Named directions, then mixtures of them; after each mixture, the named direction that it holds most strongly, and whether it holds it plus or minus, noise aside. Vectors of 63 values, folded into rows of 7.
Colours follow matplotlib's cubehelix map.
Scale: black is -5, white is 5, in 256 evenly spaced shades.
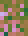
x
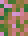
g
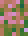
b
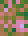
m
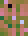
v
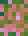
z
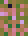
v, plus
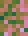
b, minus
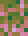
b, minus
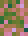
b, minus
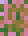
z, minus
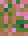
m, minus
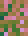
x, minus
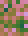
m, minus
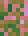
x, minus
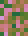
g, minus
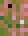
v, plus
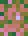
z, plus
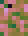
g, minus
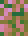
g, minus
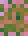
z, minus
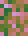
g, plus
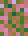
g, minus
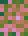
z, plus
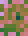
z, minus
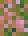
m, plus
